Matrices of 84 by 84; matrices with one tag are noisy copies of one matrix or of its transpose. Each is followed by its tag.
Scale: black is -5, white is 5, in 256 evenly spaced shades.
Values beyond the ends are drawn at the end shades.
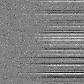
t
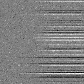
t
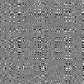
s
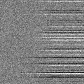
t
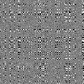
s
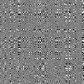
s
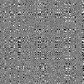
s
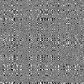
s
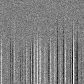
t
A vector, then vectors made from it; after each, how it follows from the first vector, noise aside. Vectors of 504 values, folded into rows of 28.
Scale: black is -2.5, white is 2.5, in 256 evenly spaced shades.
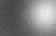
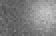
shrunk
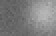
shrunk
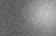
shrunk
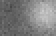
shrunk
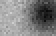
negated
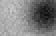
negated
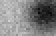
negated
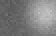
shrunk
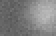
shrunk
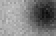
negated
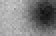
negated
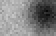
negated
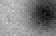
negated
